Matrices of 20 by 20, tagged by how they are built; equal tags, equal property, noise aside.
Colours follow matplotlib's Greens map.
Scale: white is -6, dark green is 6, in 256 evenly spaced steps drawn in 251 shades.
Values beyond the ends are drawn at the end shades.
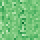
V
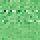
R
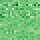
R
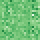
V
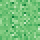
V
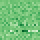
R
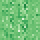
V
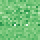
R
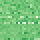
R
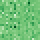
V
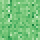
V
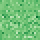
R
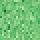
V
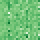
V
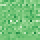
R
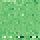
R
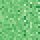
V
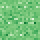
R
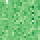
V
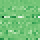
R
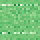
R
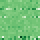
R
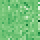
V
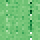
V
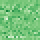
R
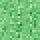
V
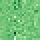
V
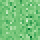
V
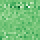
R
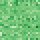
R
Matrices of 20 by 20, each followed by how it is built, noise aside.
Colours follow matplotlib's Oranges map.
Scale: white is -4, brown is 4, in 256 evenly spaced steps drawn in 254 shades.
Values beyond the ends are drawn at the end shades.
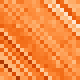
Toeplitz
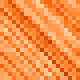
Toeplitz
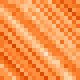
Toeplitz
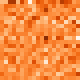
low rank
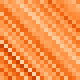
Toeplitz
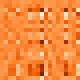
low rank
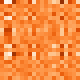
low rank
